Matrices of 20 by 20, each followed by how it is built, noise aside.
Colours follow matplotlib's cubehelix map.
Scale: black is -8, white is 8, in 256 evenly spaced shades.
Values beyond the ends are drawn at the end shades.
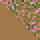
upper triangular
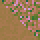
upper triangular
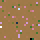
sparse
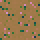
sparse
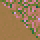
upper triangular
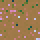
sparse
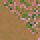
upper triangular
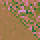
upper triangular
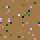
sparse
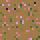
sparse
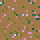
sparse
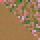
upper triangular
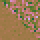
upper triangular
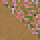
upper triangular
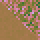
upper triangular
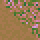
upper triangular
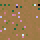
sparse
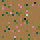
sparse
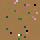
sparse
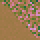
upper triangular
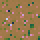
sparse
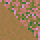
upper triangular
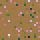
sparse
